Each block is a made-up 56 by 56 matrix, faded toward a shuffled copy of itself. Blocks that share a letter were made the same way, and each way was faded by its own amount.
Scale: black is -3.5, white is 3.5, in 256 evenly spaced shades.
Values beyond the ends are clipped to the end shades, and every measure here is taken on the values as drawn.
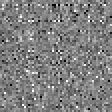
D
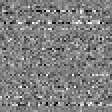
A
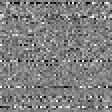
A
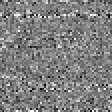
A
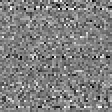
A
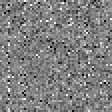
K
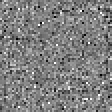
K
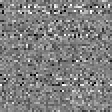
A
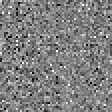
K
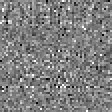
D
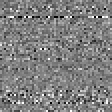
A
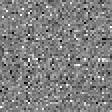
D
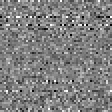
A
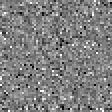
D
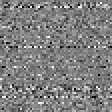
A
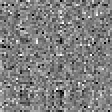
D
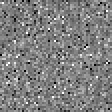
K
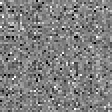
D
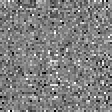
D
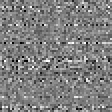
A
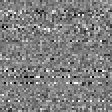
A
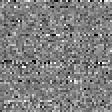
A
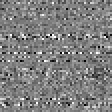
A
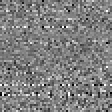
A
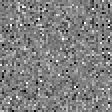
K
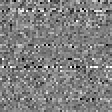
A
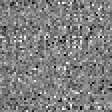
D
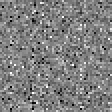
K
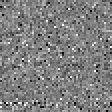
K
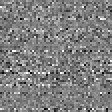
A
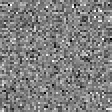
D
